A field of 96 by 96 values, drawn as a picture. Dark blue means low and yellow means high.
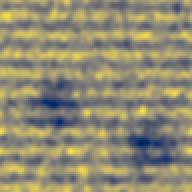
Ninth with the lowest average: bottom right. Slope: none. Stripes: horizontal, repeating 10 times. Dips: two. Lone odd cells: none.
